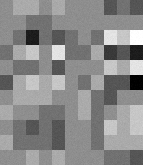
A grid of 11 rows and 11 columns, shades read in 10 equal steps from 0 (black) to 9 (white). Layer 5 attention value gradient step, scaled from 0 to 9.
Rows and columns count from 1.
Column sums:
54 55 53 52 53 53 55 52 53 55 54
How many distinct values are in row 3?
7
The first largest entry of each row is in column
2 1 11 5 11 3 2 11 9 1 3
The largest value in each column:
6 6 7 6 8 5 6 6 8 7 9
